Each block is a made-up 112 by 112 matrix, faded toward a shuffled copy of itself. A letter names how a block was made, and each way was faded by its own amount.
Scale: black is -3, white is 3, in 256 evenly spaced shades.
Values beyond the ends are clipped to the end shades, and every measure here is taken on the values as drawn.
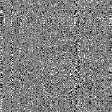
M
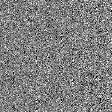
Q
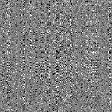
M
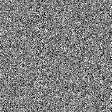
Q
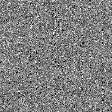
Q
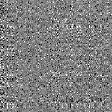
M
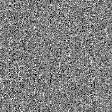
Q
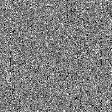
Q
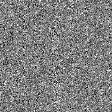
Q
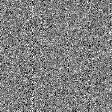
Q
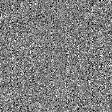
Q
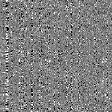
M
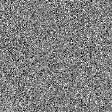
Q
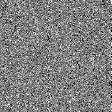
Q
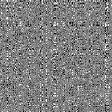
M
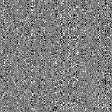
M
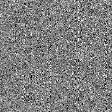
Q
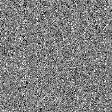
Q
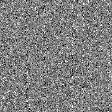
Q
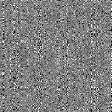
M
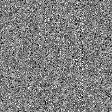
Q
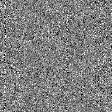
Q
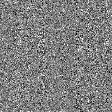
Q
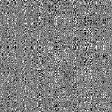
M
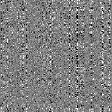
M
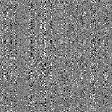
M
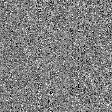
Q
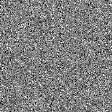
Q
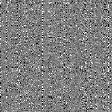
M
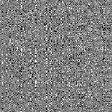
M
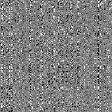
M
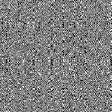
M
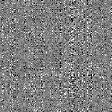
M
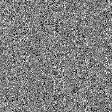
Q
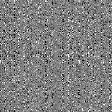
M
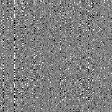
M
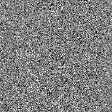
Q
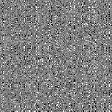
M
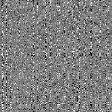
M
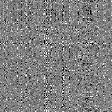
M
